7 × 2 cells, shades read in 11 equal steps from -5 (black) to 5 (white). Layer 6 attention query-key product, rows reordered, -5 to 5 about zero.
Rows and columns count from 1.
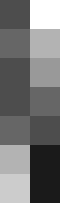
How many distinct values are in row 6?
2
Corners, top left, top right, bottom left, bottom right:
-2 5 3 -4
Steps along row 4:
up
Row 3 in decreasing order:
1 -2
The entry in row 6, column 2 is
-4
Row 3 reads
-2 1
